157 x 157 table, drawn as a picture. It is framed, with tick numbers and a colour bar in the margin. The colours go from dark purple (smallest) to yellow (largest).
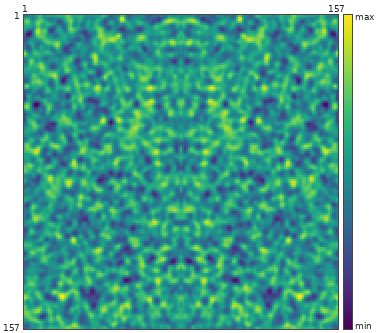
It is mirror symmetric from left to right. No overall slope runs across the table. No seam splits the table. No regular stripes run through it. The texture is blotchy. The values follow a bell shape.
